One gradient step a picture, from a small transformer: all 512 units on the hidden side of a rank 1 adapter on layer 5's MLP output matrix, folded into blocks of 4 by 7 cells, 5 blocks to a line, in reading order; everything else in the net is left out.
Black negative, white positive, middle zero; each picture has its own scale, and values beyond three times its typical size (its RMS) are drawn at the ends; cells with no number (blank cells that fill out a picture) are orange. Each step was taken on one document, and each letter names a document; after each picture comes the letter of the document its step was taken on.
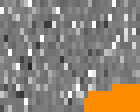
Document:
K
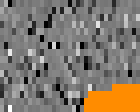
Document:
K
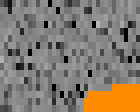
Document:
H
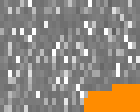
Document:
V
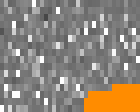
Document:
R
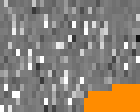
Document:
R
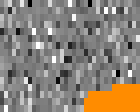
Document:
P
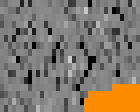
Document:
P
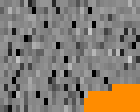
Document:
V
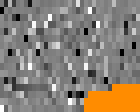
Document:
K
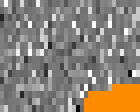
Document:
H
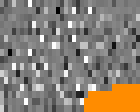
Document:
K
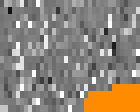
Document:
H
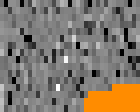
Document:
V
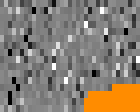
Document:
V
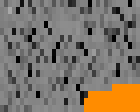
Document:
V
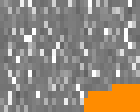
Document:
V
